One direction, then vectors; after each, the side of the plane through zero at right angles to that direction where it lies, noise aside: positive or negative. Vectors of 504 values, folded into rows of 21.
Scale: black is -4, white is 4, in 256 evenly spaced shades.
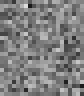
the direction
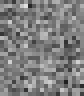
positive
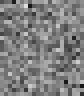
positive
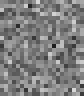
positive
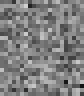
positive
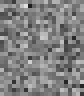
positive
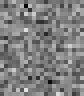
negative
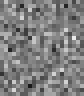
negative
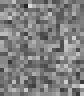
negative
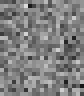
positive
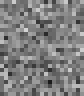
negative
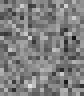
positive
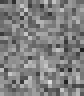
positive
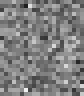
negative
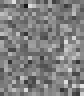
negative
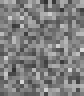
negative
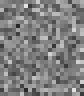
positive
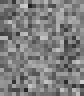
positive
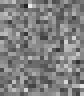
negative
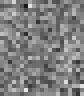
negative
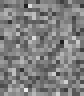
negative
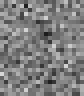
negative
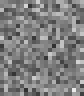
positive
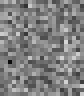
negative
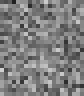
positive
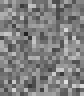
negative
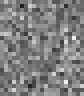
negative
